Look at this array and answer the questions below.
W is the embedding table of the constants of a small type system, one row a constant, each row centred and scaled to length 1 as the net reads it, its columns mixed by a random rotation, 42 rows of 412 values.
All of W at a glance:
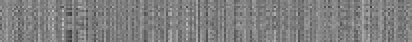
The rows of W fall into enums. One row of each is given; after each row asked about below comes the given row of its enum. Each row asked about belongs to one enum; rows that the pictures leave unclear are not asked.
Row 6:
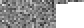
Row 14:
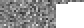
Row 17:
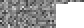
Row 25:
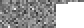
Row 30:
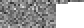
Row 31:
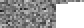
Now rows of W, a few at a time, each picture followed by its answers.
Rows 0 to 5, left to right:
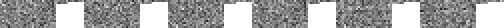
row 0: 6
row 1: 30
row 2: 25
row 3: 6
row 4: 17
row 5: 31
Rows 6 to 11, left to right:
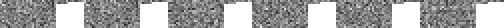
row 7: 6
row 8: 31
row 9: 25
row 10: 30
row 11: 17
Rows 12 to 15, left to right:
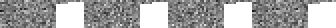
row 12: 31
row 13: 14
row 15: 31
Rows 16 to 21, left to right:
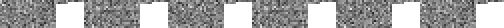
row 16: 6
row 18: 30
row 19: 17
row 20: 25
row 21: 6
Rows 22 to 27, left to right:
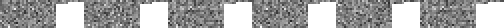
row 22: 25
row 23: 14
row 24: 17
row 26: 6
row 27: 17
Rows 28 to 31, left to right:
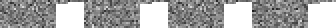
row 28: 30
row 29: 17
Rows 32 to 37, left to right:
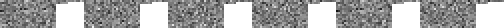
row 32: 31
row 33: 25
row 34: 14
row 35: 30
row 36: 31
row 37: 30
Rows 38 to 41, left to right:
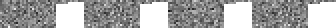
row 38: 25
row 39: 14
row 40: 31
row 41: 14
